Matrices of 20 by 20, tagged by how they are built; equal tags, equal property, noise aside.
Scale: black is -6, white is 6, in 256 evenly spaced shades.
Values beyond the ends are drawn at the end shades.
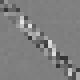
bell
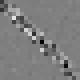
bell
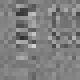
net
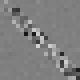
bell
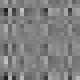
net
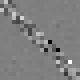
bell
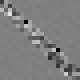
bell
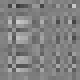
net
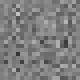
net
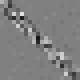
bell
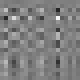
net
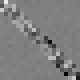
bell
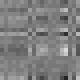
net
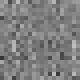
net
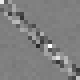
bell
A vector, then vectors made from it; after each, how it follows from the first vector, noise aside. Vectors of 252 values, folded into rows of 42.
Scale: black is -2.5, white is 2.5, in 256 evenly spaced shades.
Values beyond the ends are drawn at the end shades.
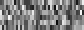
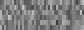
shrunk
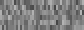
shrunk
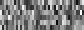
copied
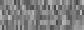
shrunk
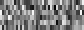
copied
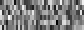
copied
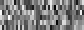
copied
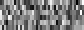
copied
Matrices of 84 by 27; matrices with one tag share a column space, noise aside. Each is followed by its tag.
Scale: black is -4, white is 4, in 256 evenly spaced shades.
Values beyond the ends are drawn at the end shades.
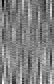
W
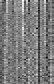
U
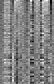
U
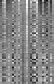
U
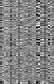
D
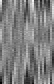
W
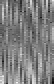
W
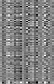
D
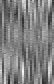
W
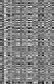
D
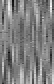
W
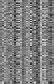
D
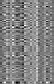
D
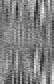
W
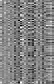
D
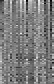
U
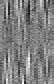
W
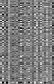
D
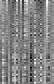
U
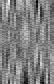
W
